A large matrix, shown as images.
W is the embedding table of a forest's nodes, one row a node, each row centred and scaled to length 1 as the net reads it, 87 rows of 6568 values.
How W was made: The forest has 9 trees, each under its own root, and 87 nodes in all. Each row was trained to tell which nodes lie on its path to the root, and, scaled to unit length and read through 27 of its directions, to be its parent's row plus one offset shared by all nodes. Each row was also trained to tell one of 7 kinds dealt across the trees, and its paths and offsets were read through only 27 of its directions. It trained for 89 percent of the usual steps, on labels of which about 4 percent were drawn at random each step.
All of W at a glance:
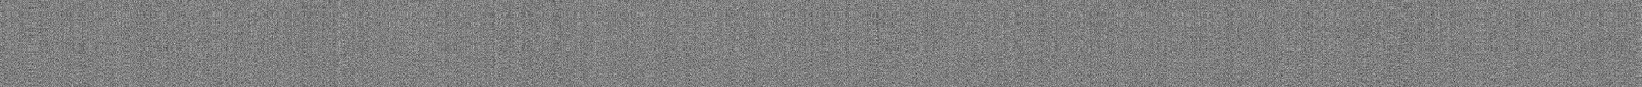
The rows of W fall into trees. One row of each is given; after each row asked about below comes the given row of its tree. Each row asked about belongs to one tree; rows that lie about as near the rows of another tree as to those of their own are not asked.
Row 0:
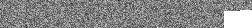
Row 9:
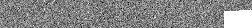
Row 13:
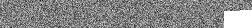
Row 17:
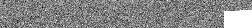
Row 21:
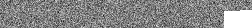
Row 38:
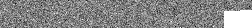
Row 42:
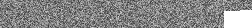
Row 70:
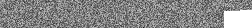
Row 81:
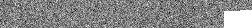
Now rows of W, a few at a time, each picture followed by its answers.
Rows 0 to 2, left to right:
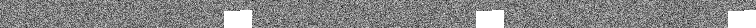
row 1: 9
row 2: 81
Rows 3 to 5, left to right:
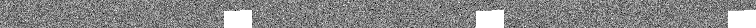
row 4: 81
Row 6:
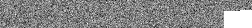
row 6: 21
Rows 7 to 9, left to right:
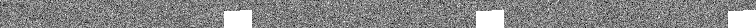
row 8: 81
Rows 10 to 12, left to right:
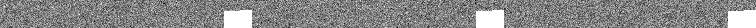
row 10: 38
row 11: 17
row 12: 13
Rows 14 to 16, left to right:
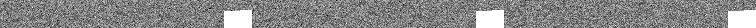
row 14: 17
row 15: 17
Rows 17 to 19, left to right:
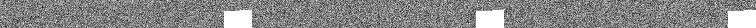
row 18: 70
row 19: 42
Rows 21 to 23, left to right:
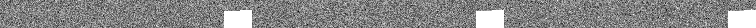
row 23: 17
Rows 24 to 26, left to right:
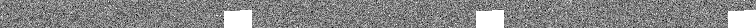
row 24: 17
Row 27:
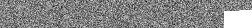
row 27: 13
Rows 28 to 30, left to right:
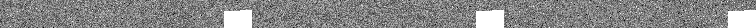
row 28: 81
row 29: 17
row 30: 81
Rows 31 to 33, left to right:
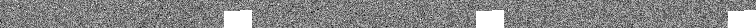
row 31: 81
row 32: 9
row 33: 13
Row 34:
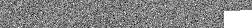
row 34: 38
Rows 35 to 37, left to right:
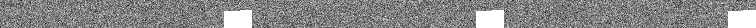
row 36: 17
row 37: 81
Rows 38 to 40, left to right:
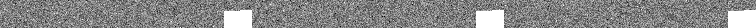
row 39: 38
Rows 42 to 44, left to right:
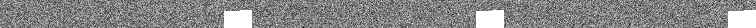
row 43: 9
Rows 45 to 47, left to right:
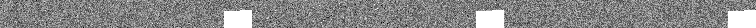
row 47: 13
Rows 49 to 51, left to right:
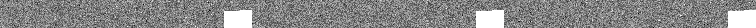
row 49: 9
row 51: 81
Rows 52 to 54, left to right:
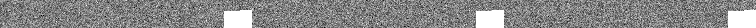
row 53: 9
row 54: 70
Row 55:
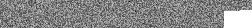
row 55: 21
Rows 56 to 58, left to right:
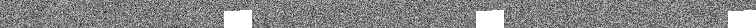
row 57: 17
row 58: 42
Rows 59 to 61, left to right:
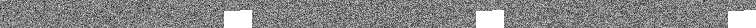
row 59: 38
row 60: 0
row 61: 0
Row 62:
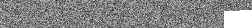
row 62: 9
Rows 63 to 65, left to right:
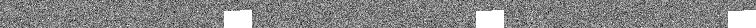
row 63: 81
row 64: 21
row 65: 9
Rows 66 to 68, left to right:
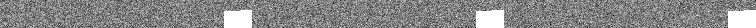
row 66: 0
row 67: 17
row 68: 9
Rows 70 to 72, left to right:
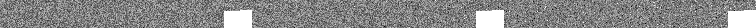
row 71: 9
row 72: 81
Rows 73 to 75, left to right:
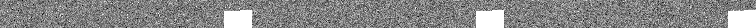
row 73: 38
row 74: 38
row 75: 17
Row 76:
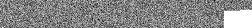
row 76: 70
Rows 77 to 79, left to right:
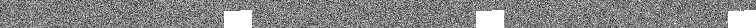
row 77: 42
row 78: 9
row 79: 38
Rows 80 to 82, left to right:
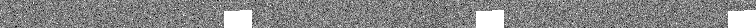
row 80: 38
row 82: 17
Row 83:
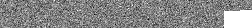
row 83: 9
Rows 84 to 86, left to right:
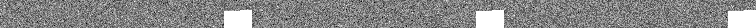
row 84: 38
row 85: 81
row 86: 21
